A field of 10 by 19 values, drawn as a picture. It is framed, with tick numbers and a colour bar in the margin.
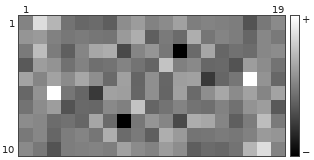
Odd rows or columns: none. Average level on the scale: 50%. Symmetry: a half turn. Histogram: heavy tails on both sides. Slope: none. Seam: none.
